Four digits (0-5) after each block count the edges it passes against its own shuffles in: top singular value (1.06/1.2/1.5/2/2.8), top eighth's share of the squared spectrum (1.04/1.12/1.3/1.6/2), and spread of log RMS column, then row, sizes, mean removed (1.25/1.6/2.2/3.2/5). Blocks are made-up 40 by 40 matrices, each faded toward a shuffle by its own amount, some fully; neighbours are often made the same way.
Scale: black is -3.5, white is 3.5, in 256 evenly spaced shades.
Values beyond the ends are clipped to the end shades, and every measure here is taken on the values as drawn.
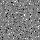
0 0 0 0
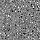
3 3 1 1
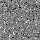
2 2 0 0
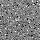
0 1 0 0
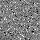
0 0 0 0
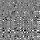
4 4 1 3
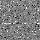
2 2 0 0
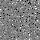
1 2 1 0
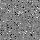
1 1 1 0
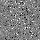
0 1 0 0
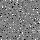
1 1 0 0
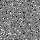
0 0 0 0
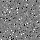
1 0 0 0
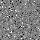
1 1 0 0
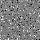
2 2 1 0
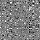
3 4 2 1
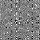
4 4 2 1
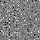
2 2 1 0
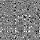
3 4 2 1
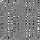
4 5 3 2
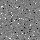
1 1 0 0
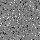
0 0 0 0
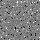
0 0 0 0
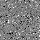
0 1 0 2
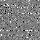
1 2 0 2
